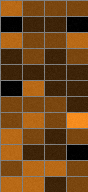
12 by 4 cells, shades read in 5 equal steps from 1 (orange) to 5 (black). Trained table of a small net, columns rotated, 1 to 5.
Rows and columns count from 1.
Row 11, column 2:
2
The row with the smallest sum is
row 8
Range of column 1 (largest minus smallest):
3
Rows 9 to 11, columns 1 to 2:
2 3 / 2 4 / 3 2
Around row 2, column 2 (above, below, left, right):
3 3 5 4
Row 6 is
5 2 4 4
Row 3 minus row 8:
-1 1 0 1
